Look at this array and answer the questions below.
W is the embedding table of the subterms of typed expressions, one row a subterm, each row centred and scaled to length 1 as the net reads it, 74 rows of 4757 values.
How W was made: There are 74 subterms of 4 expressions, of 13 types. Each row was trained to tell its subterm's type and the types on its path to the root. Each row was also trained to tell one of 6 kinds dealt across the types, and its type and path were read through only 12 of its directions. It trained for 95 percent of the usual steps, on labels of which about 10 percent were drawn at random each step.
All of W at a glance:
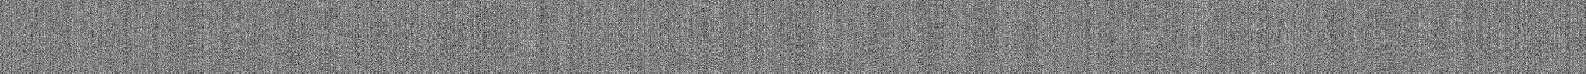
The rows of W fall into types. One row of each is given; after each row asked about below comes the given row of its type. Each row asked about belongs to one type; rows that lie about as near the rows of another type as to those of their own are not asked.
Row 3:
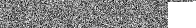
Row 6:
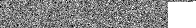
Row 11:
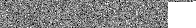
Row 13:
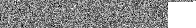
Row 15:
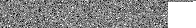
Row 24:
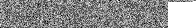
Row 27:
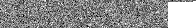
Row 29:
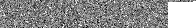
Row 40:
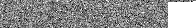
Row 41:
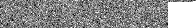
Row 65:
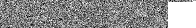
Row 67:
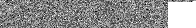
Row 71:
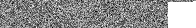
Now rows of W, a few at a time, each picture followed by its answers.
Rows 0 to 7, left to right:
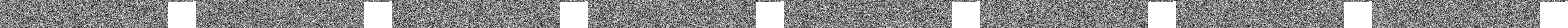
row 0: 27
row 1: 71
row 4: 67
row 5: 13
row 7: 3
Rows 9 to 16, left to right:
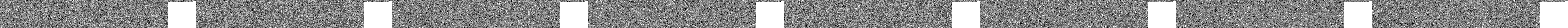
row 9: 65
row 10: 40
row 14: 6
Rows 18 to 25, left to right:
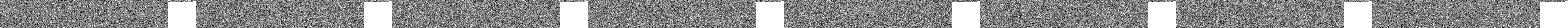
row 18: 65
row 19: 24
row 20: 65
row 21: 24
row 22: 71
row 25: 71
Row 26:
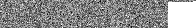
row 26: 15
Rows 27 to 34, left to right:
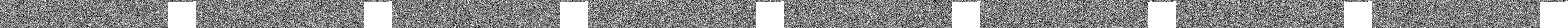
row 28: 11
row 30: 3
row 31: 71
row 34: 29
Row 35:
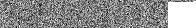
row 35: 29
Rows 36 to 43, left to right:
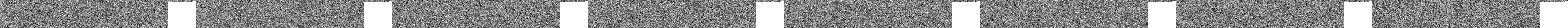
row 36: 67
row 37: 3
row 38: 27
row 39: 67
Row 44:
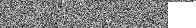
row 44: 6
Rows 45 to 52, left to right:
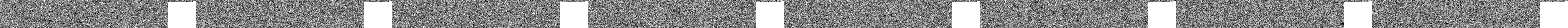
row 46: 3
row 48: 15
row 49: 27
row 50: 40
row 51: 65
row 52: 13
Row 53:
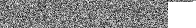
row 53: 24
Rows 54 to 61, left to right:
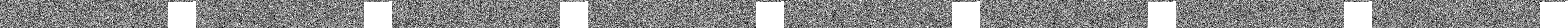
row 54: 27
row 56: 13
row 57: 15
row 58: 41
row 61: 71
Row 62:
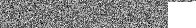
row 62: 67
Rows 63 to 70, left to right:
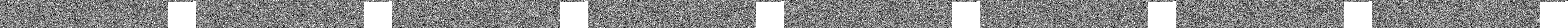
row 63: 27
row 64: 67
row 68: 24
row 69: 24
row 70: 15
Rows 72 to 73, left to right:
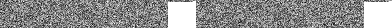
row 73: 15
